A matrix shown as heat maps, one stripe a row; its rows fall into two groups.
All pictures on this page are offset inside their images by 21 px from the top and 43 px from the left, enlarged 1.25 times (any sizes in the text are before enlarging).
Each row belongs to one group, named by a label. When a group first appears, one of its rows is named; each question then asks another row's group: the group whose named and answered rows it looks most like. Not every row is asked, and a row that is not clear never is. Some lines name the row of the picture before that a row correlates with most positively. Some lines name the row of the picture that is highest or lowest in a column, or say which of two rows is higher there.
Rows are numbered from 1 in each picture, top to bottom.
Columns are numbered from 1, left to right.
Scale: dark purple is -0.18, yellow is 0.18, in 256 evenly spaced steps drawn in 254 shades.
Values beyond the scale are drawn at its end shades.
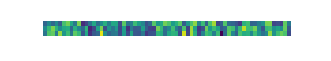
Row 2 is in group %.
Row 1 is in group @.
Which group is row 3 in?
%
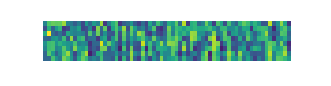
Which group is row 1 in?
%
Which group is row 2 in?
@
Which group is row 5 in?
%
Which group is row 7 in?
%
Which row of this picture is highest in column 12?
7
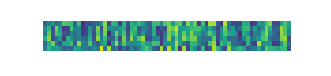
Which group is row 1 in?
@
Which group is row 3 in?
@
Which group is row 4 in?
@
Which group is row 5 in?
@
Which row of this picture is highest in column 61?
1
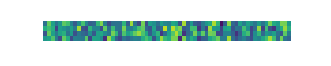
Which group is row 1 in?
%
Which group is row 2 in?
@
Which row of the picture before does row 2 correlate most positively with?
1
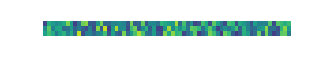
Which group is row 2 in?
@
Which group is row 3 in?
@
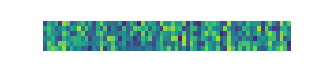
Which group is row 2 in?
@
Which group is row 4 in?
%
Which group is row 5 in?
%
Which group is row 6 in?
%
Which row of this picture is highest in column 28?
2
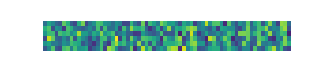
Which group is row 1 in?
%
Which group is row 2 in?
@
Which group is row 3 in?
%
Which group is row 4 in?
@
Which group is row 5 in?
@
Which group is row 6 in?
%
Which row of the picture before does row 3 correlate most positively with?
5
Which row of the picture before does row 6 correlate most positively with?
4
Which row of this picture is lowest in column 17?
6
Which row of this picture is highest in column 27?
6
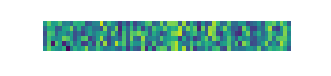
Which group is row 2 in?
@
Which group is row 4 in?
%
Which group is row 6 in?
%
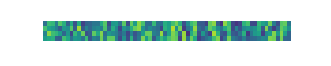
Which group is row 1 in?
@
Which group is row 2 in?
@
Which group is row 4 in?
%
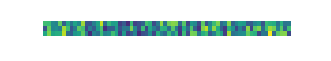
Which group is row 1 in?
%
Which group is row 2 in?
%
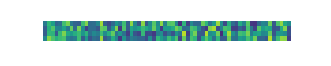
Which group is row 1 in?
%
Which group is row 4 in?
%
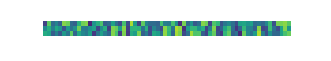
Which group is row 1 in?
%
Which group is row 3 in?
@
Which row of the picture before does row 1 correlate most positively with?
1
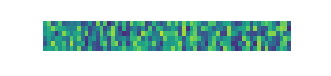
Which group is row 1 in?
@
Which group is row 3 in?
%
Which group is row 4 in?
@
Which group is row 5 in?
@
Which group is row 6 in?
@
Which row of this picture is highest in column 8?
5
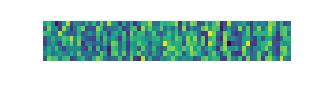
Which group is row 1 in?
%
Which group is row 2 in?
%
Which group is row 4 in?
@
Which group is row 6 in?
@
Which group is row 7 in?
@
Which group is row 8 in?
%
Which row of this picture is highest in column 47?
1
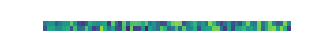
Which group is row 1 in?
@
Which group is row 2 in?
%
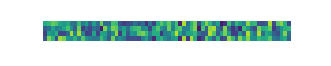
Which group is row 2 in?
@
